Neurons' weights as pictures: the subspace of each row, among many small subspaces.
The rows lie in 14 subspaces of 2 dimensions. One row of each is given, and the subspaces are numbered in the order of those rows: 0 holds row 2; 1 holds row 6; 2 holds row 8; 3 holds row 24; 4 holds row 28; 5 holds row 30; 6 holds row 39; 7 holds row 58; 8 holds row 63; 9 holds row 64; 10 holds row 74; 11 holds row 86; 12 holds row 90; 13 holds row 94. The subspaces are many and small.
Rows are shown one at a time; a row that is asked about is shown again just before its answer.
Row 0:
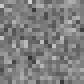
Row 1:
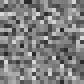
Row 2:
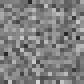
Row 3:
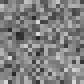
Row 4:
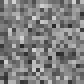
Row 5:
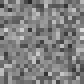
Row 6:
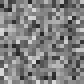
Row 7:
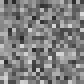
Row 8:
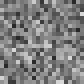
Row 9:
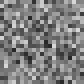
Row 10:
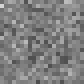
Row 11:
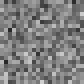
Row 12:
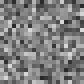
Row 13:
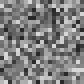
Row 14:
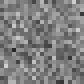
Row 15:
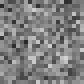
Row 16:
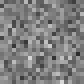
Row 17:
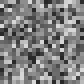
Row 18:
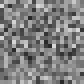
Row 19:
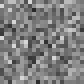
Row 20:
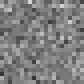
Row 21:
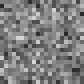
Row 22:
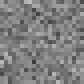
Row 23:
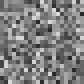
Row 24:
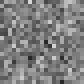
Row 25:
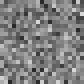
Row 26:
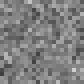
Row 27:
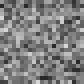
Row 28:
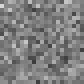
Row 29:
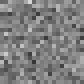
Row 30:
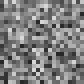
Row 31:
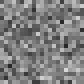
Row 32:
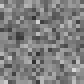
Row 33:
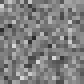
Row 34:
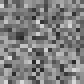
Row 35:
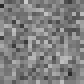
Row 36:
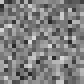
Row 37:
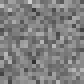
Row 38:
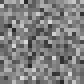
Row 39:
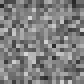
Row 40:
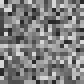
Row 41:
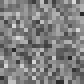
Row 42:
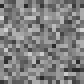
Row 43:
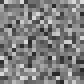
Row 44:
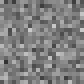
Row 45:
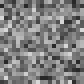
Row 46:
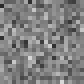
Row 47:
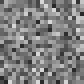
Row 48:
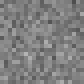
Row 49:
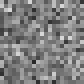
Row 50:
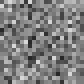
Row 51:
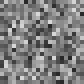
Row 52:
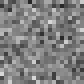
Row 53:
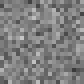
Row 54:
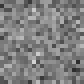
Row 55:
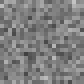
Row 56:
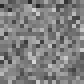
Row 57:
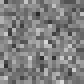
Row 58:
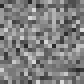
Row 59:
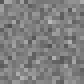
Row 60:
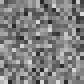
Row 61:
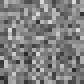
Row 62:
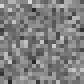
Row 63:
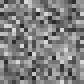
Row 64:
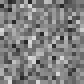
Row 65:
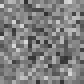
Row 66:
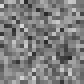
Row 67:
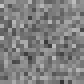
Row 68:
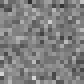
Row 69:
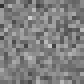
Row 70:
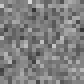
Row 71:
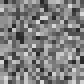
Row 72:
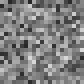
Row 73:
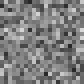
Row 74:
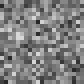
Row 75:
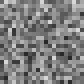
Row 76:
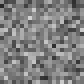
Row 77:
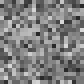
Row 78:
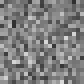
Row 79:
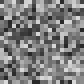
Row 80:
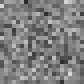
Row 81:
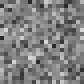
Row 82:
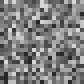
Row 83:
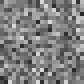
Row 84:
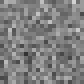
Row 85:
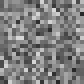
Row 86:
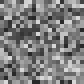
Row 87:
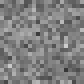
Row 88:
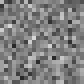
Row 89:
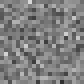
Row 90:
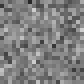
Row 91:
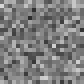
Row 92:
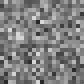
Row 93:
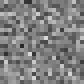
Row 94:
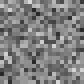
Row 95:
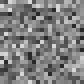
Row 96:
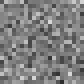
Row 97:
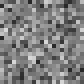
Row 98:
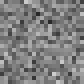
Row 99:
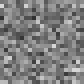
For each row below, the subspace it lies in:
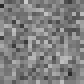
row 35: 4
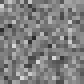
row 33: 1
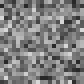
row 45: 10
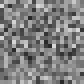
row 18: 2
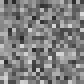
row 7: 5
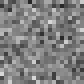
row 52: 9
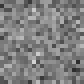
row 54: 6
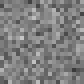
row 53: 7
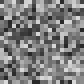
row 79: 11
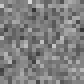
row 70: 12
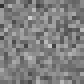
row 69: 2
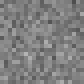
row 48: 7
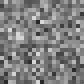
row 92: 10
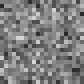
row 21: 2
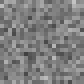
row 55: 6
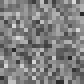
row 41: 2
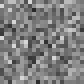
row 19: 13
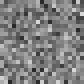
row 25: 0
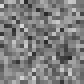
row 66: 8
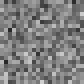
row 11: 10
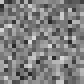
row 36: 1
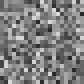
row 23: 7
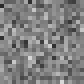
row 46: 12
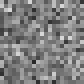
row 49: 1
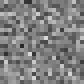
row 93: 8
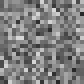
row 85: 7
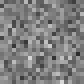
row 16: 12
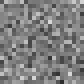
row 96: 9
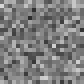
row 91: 6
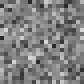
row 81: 3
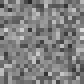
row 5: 3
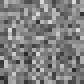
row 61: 6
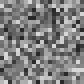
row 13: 7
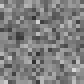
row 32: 10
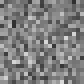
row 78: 0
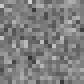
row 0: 12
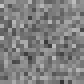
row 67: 7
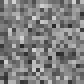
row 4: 5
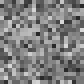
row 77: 11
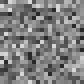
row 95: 8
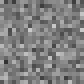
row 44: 5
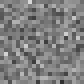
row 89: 0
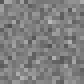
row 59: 1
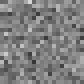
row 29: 8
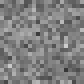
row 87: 11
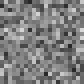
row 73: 3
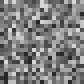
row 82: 10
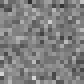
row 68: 9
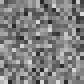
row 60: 0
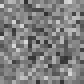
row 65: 4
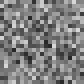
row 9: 2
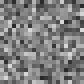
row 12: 11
